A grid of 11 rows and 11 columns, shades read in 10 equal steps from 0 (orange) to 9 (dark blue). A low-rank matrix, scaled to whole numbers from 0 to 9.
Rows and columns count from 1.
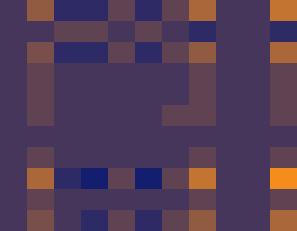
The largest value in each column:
7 7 8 9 7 9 7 8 7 7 8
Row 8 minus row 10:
0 0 0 0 0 0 0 0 0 0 0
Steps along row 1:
down up same down up down down up same down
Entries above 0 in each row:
11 11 11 11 11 11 11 11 10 11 11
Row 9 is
7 3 8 9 6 9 6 2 7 7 0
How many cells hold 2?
2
